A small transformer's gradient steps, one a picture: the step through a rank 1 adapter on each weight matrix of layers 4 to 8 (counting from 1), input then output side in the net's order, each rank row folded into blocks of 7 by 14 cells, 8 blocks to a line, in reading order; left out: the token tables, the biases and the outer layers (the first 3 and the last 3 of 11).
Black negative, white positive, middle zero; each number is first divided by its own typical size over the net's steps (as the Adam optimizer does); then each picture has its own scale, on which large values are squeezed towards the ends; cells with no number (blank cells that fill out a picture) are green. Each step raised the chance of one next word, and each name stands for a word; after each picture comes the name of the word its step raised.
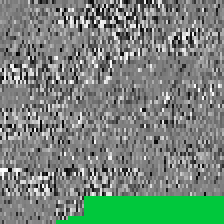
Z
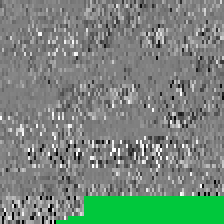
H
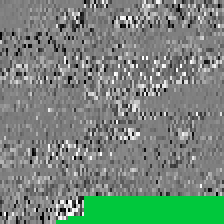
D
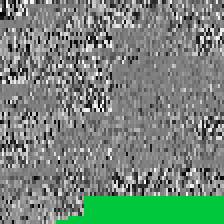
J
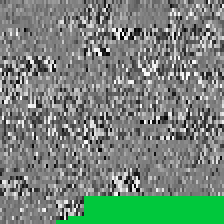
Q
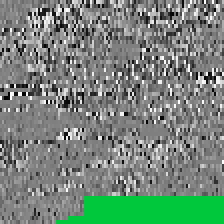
J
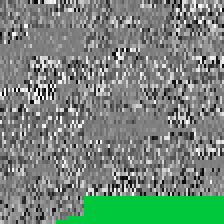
Q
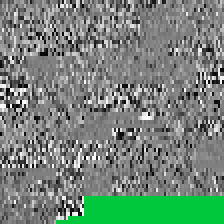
J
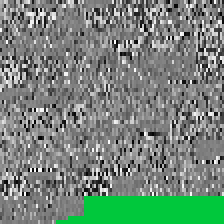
Z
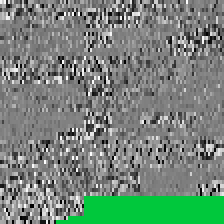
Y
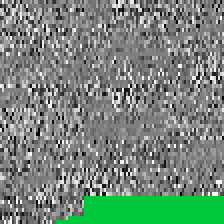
Z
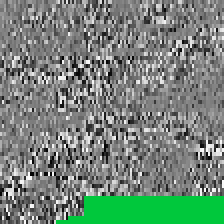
Q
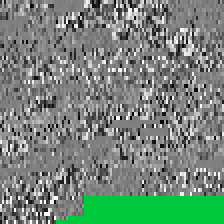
Z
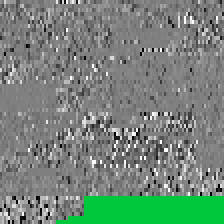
H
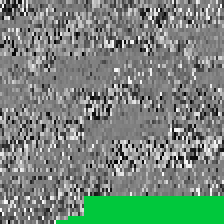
J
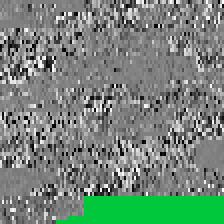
J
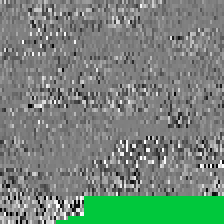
H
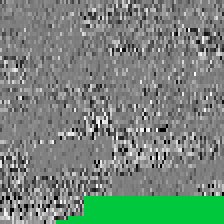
Y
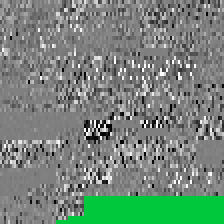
D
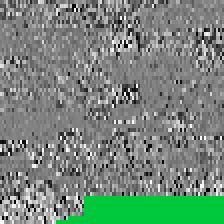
Y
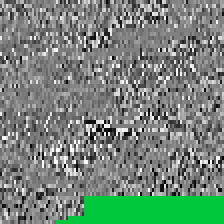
Q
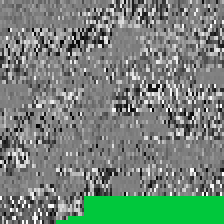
J
